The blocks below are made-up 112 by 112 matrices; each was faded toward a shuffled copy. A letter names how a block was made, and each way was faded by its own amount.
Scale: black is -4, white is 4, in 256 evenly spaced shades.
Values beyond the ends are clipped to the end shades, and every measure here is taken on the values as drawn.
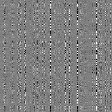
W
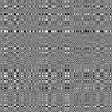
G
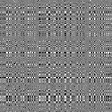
G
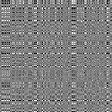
G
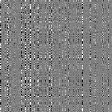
W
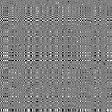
G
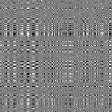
G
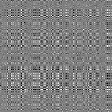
G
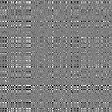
G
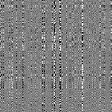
W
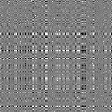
G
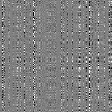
W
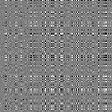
G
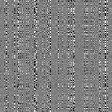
W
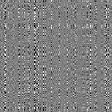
W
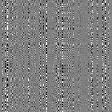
W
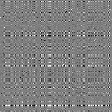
G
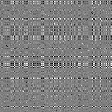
G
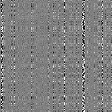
W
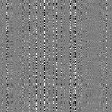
W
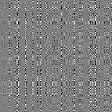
W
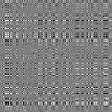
G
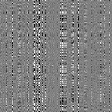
W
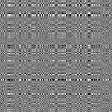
G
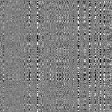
W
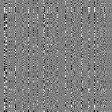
W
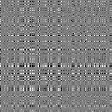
G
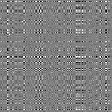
G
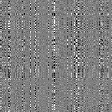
W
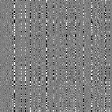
W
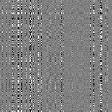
W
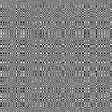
G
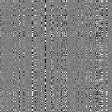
W
